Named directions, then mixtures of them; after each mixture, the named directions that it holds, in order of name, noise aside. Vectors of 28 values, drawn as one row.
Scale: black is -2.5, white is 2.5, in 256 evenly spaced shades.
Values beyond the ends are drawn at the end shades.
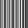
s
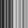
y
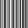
s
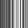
s, y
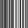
s, y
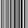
s, y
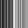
y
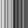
y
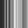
y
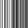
s, y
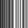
s, y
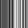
s, y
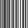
s, y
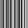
s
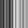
y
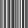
s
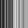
y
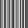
s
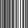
s, y
